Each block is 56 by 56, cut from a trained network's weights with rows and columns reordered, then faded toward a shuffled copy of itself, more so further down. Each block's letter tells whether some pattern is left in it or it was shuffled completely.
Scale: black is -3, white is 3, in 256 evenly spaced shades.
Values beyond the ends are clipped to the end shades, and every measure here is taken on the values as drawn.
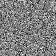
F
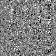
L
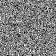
F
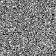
L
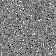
F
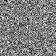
L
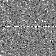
L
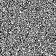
F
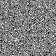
F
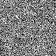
F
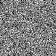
L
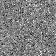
F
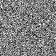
F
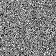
F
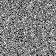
F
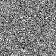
L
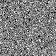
F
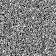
F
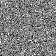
F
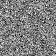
F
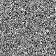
L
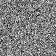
F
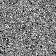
F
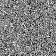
L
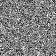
F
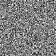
L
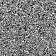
F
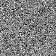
F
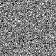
L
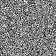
L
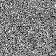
L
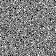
F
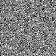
L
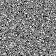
F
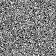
F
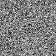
L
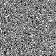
L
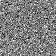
F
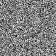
L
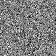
F
